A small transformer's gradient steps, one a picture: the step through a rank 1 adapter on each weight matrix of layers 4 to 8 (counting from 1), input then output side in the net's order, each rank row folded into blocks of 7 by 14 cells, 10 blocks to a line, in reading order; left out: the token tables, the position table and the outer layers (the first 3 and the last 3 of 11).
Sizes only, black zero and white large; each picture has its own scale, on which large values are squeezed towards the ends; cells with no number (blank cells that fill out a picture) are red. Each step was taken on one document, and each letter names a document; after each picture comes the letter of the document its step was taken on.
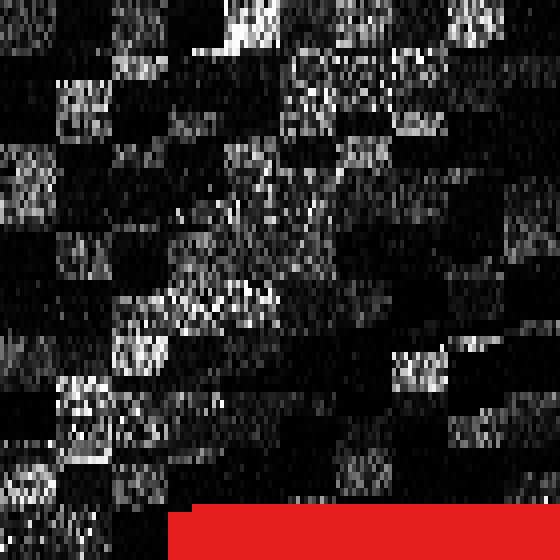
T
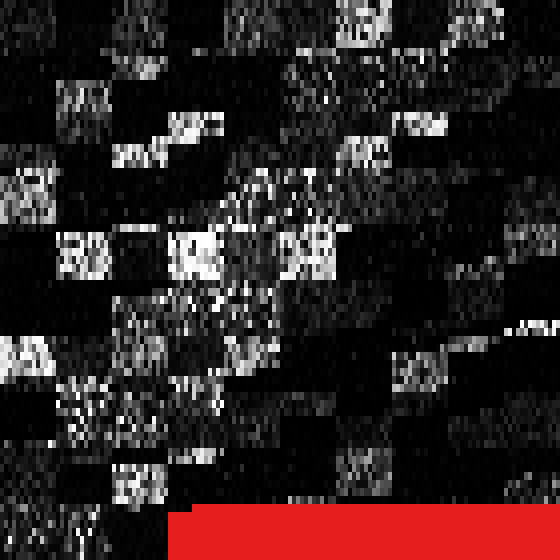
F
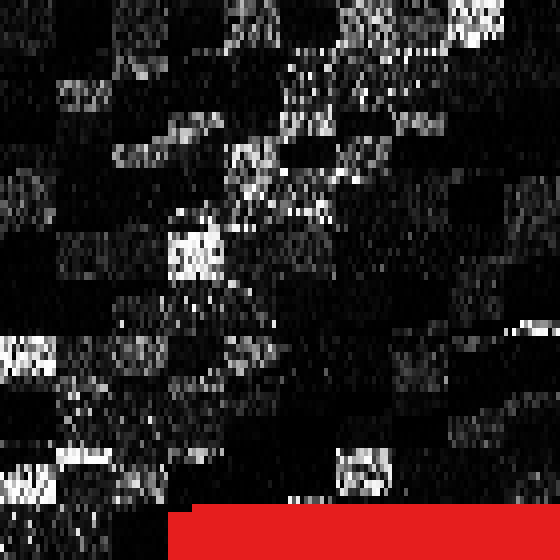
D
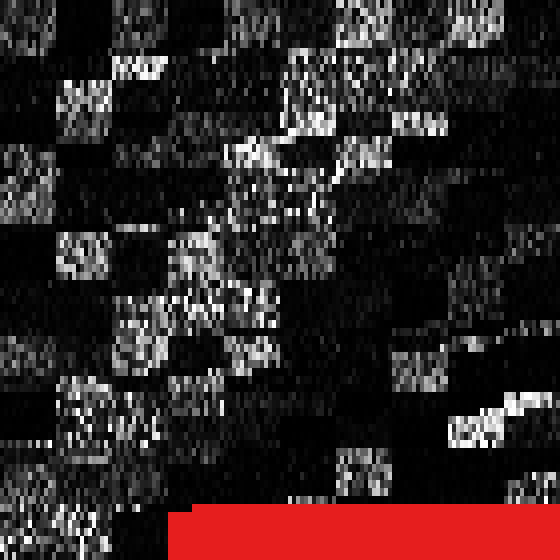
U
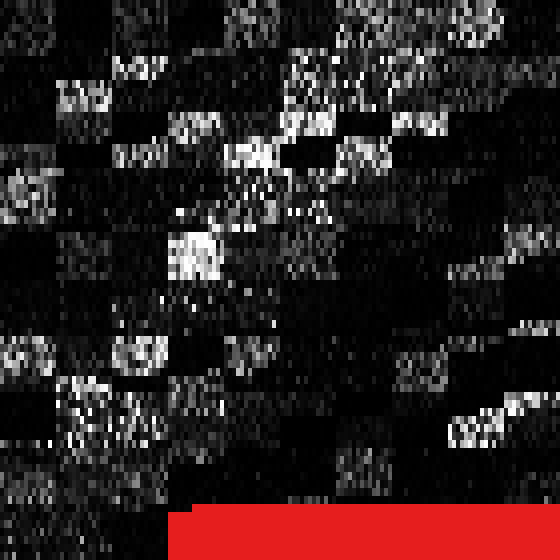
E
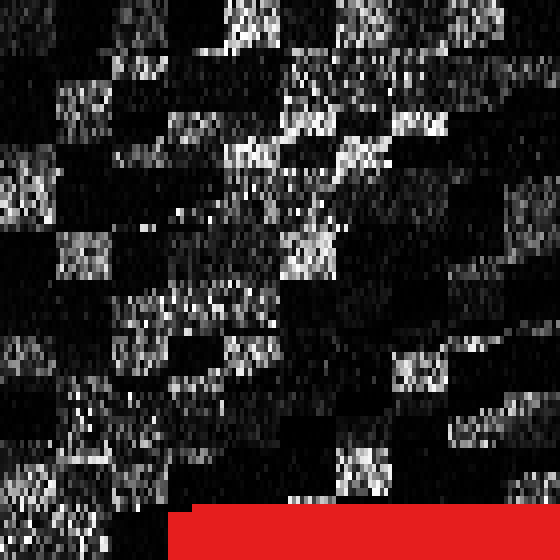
U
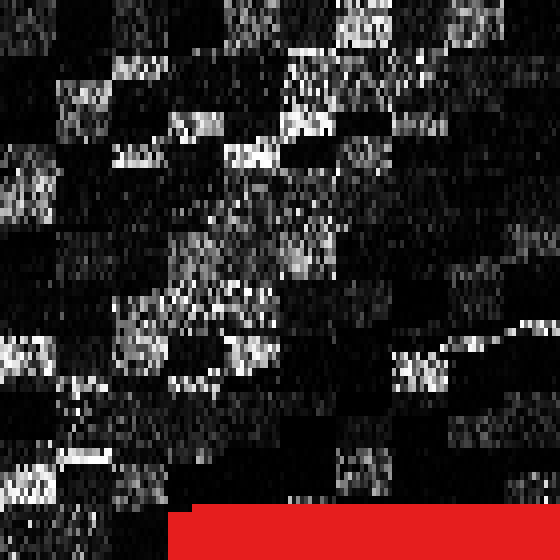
E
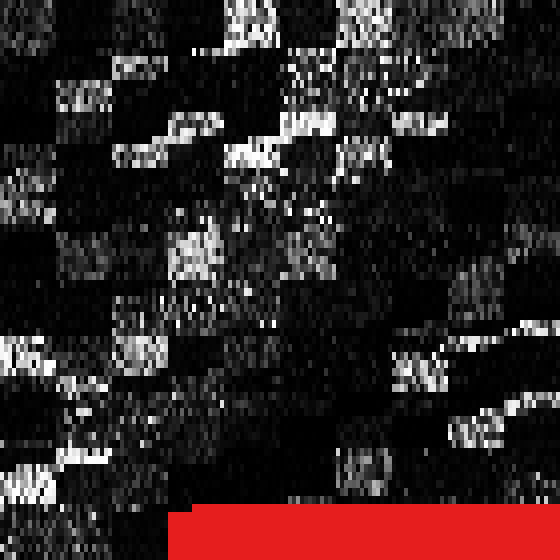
D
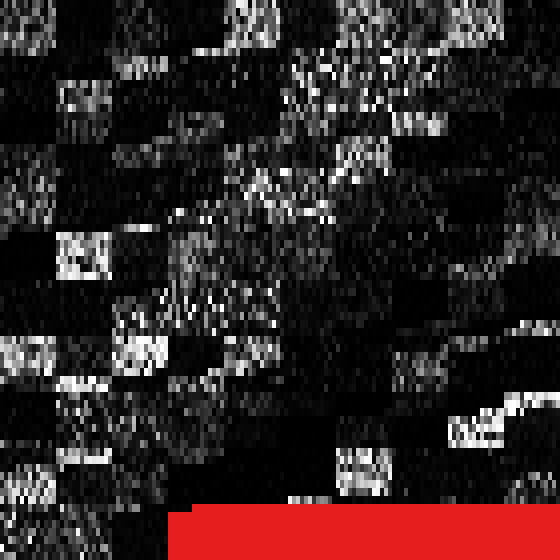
D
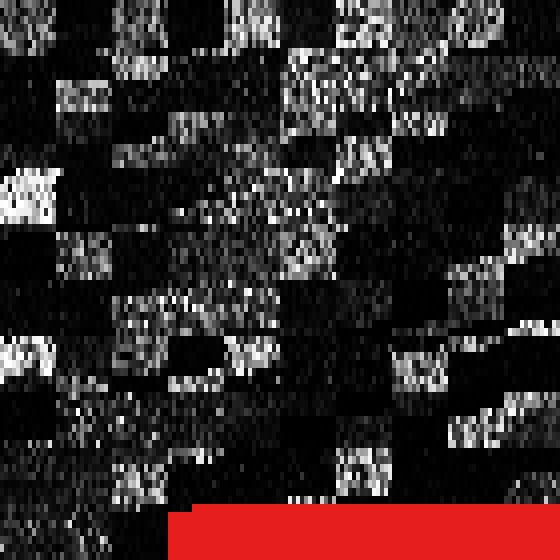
U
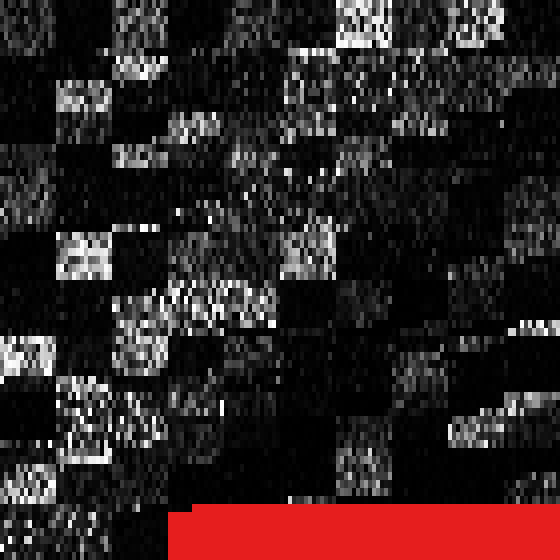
E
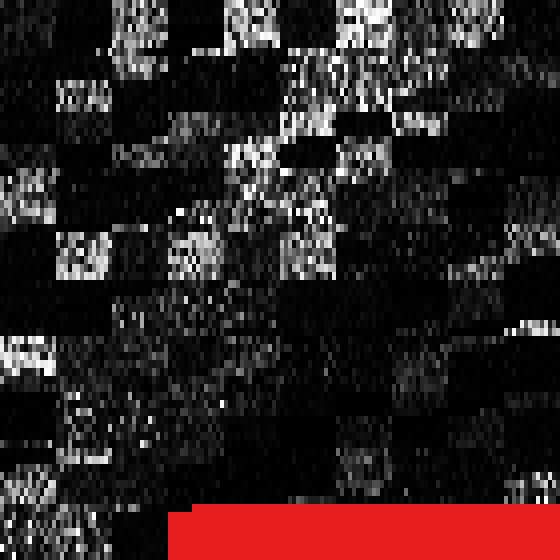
D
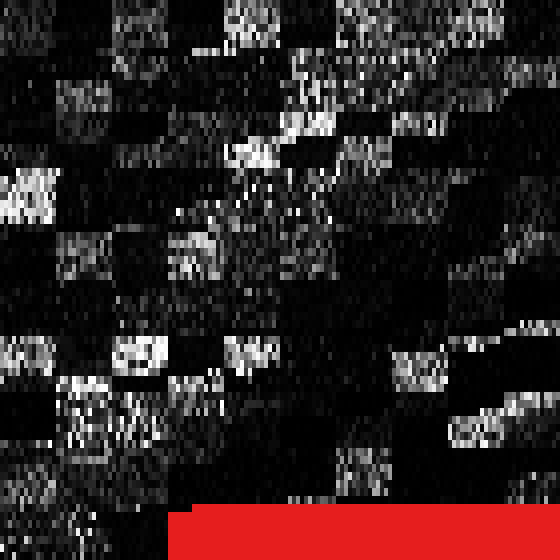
U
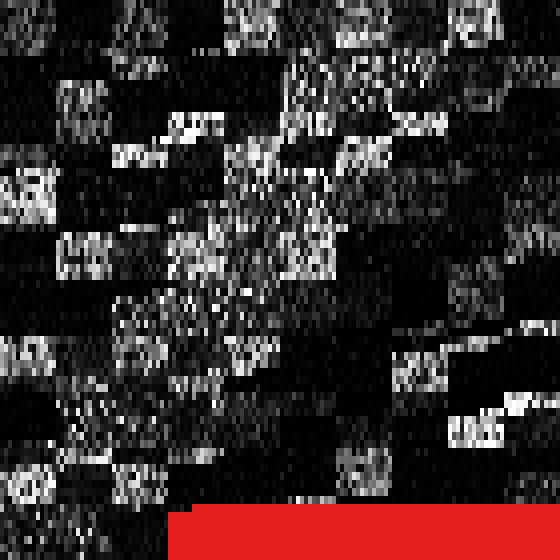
F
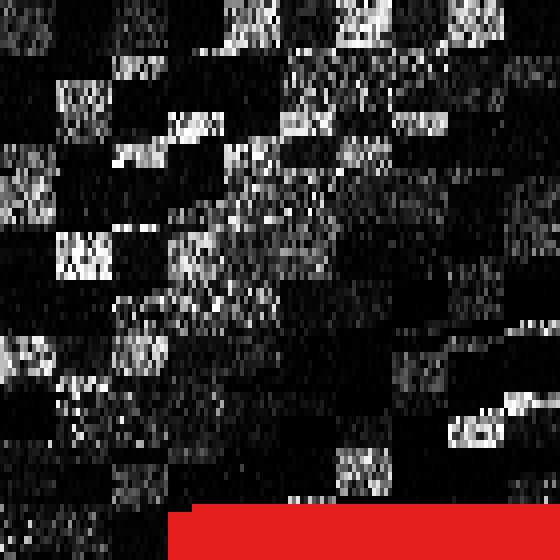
T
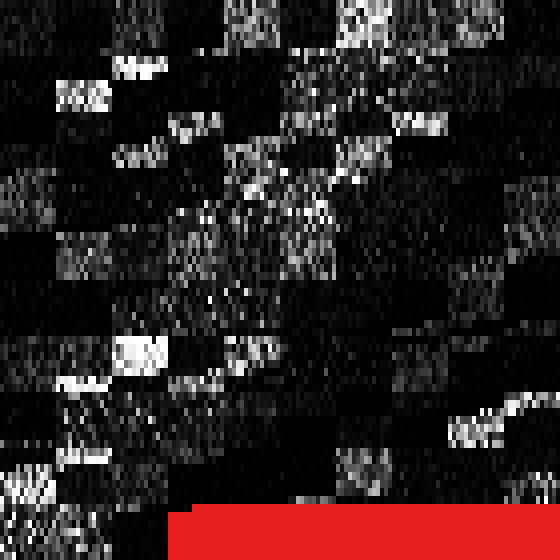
D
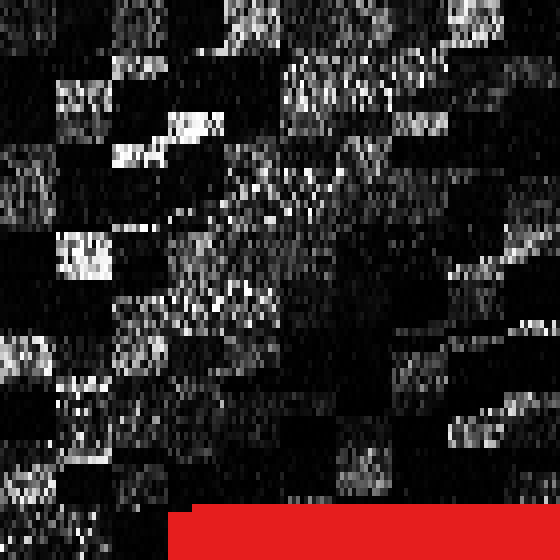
T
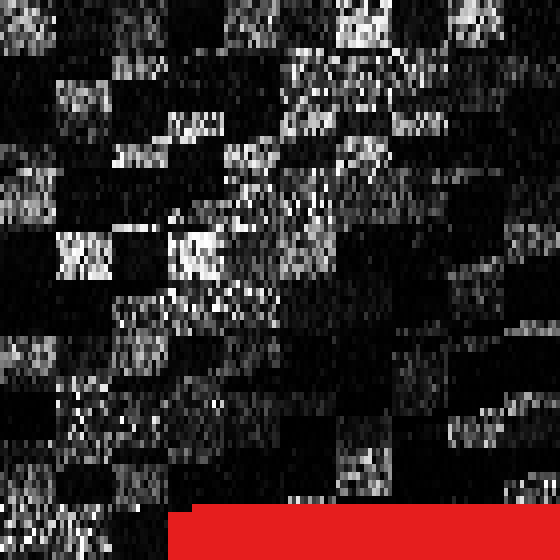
F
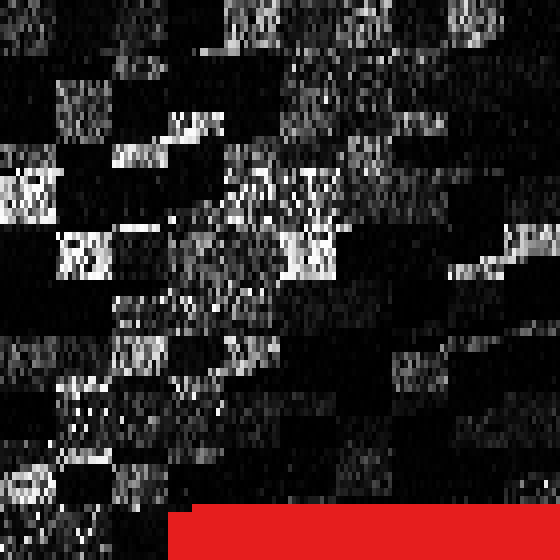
F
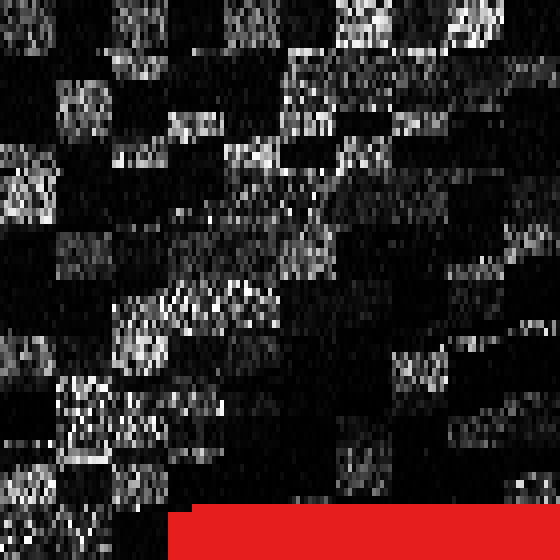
T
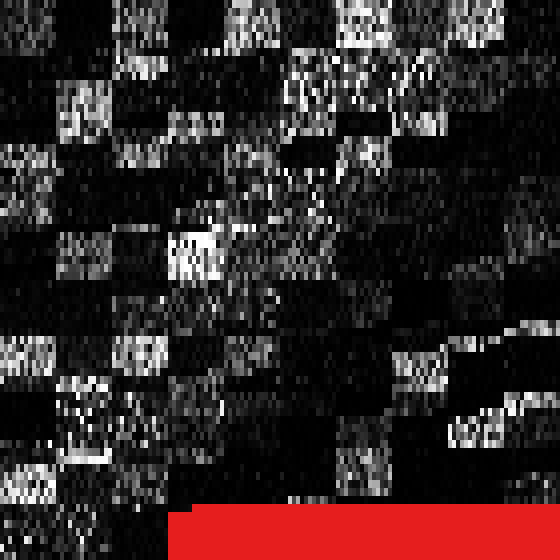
E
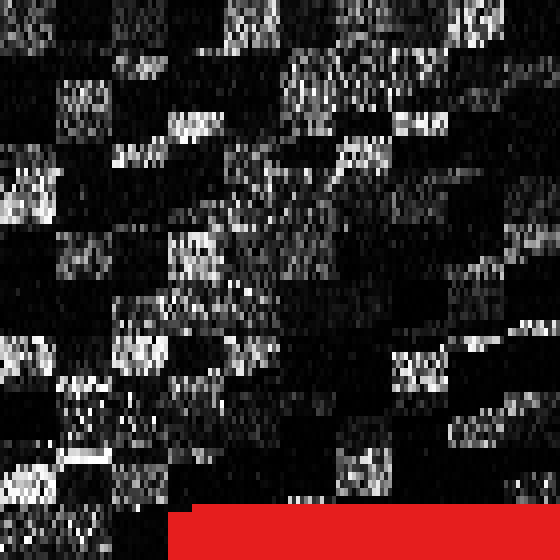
T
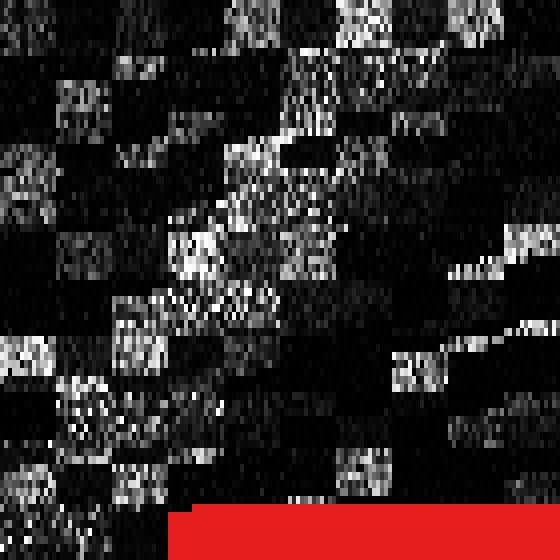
F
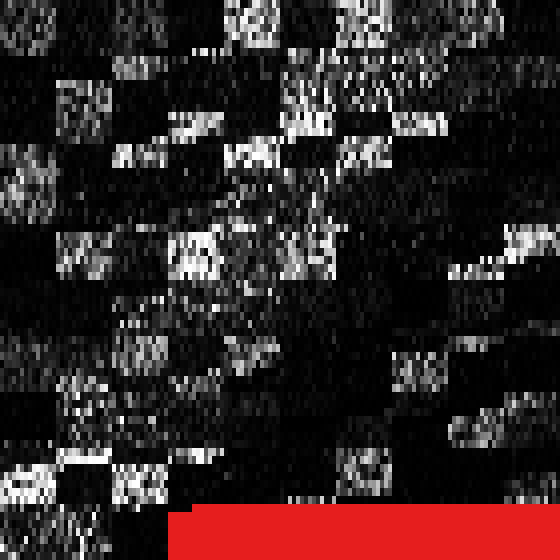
T
